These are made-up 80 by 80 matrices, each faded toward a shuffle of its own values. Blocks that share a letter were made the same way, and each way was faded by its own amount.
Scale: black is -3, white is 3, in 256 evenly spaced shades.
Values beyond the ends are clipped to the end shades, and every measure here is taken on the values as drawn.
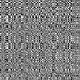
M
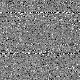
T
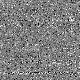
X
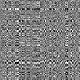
M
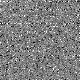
X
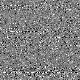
T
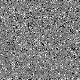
X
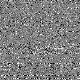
T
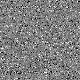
X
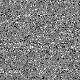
X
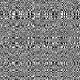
M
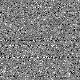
T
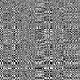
M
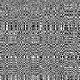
M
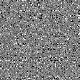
X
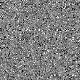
X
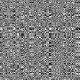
M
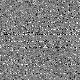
T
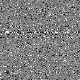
X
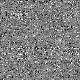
X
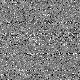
T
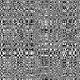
M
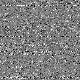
T
